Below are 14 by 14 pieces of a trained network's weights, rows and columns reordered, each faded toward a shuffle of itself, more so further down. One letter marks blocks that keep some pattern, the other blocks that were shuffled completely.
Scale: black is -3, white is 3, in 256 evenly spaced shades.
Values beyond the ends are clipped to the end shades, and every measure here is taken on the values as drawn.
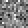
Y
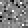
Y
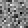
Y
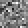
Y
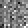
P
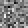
Y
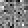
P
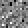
Y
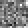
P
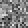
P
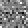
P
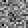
Y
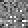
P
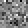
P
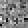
P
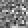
Y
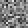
P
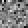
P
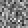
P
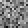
P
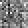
P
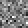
Y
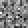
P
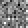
Y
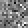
Y
